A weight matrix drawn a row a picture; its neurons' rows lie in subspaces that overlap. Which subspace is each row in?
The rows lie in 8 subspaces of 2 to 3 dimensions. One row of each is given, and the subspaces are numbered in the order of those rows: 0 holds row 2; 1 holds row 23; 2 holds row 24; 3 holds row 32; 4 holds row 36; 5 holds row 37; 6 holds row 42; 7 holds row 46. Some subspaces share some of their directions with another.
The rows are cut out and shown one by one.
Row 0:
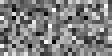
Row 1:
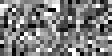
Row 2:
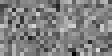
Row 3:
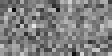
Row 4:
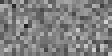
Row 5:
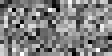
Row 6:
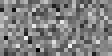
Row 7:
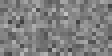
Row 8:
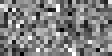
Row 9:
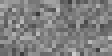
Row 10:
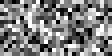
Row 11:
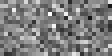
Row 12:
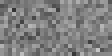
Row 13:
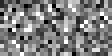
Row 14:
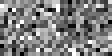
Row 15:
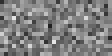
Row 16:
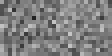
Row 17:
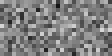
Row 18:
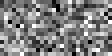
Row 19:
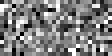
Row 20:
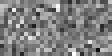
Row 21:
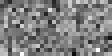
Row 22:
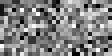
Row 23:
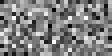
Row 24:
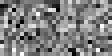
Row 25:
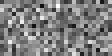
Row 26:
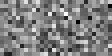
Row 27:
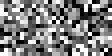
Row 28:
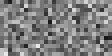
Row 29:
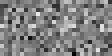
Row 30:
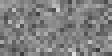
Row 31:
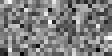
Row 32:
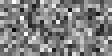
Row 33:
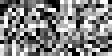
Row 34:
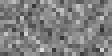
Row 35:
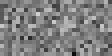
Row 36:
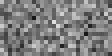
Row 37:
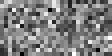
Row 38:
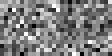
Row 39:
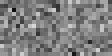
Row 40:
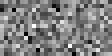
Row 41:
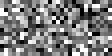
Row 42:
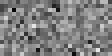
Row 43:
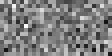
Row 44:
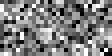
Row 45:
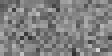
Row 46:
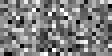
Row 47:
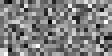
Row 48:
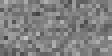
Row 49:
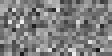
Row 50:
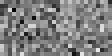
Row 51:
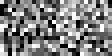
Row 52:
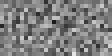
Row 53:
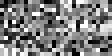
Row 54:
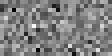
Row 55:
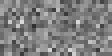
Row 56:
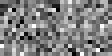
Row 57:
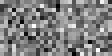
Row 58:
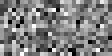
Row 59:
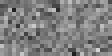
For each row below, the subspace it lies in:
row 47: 5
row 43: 2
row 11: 7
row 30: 4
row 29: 0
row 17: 0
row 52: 0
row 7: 7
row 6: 6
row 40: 6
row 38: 2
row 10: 3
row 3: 2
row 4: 2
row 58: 7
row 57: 0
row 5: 5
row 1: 2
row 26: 7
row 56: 5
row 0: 1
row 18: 4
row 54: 6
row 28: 5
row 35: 0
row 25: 0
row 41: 3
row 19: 2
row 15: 1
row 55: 7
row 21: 5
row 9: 6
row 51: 4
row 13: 0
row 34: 3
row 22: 3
